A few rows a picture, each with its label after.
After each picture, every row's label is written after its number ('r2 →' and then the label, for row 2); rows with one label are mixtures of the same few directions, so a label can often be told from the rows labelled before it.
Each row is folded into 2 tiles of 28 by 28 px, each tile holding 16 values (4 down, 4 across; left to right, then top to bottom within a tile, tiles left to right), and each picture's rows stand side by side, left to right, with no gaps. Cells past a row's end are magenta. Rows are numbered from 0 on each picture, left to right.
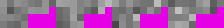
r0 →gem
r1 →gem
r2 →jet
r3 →gem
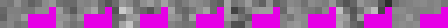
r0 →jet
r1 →gem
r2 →gem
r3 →gem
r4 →gem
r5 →gem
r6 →gem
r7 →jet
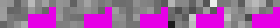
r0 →jet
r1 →jet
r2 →gem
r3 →jet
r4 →jet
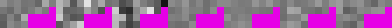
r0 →jet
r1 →jet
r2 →gem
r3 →gem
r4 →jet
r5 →gem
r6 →gem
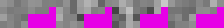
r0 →jet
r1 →jet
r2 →gem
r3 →jet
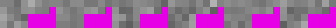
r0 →jet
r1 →gem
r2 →gem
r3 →jet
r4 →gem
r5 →jet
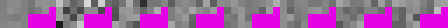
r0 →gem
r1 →jet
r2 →jet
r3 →jet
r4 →gem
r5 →gem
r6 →jet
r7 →gem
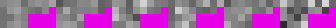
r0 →gem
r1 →gem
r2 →jet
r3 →gem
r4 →jet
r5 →jet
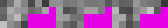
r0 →jet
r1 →gem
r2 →gem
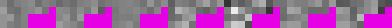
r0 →gem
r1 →gem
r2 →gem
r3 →gem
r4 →gem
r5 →gem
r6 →gem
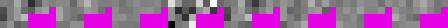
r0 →jet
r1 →jet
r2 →gem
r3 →jet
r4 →jet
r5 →jet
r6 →jet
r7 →jet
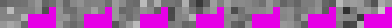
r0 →gem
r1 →gem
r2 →jet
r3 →jet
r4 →gem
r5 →gem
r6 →gem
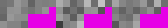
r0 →jet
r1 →jet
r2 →jet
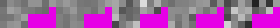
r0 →gem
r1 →gem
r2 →jet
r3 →jet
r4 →jet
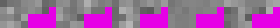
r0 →gem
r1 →jet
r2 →gem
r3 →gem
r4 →gem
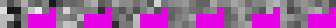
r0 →gem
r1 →gem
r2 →jet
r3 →jet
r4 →gem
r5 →gem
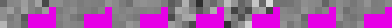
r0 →jet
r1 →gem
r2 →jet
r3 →jet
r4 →jet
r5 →jet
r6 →jet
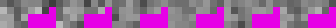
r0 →gem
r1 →jet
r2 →jet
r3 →gem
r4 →gem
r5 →gem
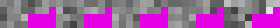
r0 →jet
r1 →gem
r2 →jet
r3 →gem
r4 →gem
